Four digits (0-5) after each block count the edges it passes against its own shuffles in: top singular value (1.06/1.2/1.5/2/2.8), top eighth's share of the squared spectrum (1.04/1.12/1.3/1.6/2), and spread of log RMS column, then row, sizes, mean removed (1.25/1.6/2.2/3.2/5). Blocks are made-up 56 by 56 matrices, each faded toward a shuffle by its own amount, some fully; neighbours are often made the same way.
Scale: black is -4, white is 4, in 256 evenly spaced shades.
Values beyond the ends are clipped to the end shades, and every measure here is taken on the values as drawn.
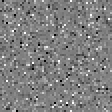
2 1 0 0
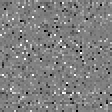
3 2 0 1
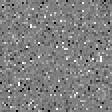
1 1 0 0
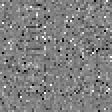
3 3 1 1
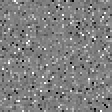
1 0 0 0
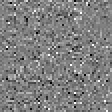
4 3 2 1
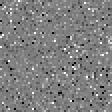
1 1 0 0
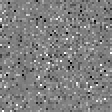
3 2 0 1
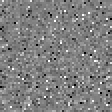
2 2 0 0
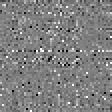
4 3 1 2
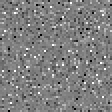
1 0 0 0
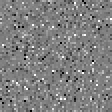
3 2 0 1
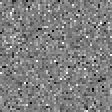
0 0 0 0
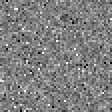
0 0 0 0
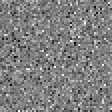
1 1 0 0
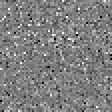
0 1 0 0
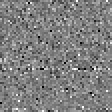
2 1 0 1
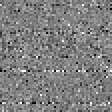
2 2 0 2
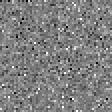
0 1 0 0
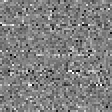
1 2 0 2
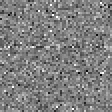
1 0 0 1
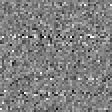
2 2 0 3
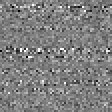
2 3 0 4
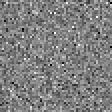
1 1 0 0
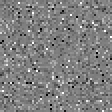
3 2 0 0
